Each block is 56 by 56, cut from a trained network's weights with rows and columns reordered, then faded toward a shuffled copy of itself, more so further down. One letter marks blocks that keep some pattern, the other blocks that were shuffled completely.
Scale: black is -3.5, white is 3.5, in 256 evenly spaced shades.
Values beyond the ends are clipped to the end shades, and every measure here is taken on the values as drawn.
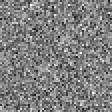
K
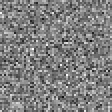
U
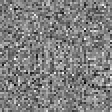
U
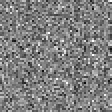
U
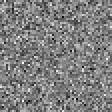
K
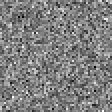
K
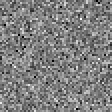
K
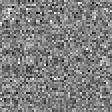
U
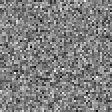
K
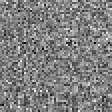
U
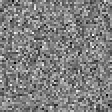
K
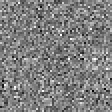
U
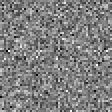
U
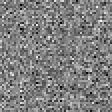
U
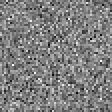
K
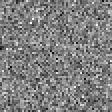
K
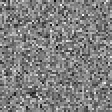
K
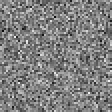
K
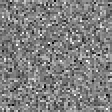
K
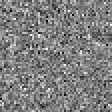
U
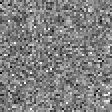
U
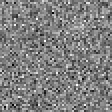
U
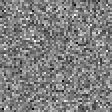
U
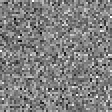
U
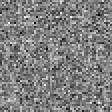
U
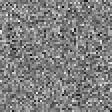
K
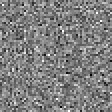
U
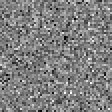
K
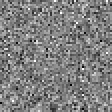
U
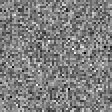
U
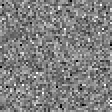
K
